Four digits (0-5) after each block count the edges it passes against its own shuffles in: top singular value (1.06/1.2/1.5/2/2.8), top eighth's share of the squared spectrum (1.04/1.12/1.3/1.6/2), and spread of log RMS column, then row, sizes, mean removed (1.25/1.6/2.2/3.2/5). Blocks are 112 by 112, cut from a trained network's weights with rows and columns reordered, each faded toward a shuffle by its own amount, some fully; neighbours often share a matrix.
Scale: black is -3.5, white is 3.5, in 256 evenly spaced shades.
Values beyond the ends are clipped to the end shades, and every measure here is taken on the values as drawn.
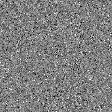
2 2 1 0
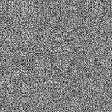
4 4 2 2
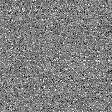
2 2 1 1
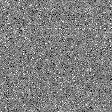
1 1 1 0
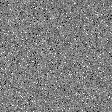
0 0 0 0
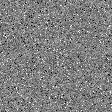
0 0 0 0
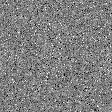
0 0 0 0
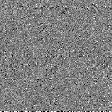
3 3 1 2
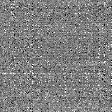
3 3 3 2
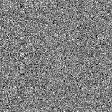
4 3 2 1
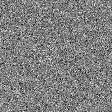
0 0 0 0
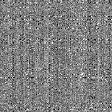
3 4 2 3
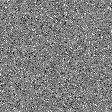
0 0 0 0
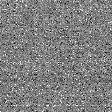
2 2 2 1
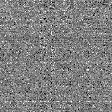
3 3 2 1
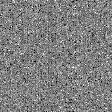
2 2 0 1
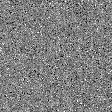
1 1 0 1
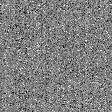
2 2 0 1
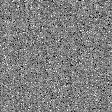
1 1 0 0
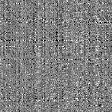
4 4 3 3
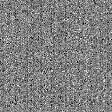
3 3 1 2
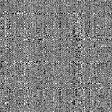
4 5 2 3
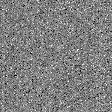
2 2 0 1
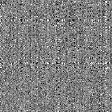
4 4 2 3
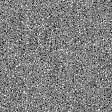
1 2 0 0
